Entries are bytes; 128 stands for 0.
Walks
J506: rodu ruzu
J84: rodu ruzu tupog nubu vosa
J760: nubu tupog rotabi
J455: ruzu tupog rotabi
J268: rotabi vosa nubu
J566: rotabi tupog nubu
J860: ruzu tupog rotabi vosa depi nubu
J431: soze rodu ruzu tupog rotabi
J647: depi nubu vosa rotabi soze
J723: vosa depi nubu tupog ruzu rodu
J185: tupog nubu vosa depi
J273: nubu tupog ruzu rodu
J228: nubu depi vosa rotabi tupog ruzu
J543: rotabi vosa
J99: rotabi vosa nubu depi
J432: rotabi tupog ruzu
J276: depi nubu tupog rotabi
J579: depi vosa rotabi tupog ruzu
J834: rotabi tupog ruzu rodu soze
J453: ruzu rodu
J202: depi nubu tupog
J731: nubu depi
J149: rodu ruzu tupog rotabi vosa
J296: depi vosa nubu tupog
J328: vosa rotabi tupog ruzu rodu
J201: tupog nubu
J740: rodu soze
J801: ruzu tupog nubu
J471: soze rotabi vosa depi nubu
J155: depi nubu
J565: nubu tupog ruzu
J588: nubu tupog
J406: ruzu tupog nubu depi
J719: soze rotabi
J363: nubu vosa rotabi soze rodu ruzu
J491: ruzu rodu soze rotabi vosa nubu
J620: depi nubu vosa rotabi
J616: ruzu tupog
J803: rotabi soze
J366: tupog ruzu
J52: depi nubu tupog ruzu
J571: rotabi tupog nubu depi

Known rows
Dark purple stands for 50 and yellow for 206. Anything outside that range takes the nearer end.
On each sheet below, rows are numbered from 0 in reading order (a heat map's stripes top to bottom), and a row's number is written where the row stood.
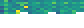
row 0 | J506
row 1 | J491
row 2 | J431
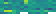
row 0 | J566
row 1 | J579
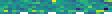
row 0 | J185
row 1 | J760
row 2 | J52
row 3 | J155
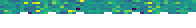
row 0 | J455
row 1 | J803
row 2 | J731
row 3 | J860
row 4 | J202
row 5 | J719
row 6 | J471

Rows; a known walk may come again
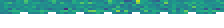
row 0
J363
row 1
J228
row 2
J328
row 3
J571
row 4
J565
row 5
J406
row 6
J84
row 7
J579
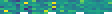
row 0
J616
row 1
J453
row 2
J273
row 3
J860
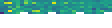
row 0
J803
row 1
J432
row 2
J431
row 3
J723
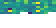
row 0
J268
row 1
J719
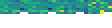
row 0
J52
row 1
J276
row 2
J185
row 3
J740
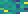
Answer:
J366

